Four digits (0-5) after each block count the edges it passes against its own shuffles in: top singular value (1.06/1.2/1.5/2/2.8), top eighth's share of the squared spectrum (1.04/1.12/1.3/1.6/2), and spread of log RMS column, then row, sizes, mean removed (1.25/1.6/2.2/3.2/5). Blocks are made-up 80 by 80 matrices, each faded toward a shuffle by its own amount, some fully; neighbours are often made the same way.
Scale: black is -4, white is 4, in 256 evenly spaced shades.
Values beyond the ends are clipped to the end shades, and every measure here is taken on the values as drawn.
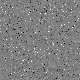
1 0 0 0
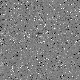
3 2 0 0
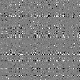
5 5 3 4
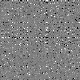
4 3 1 2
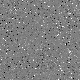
2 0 0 0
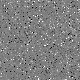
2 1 0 0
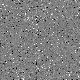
2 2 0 1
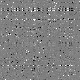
4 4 1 2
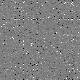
3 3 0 1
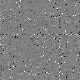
3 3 1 1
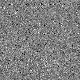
0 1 0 2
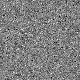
0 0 0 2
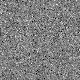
0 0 0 1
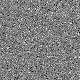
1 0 0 0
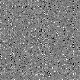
3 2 2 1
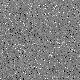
1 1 0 0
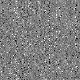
3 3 2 1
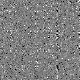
3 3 2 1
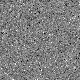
0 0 0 0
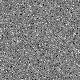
0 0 0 0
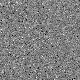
0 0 0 0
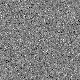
0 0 0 0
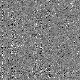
2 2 2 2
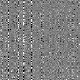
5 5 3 2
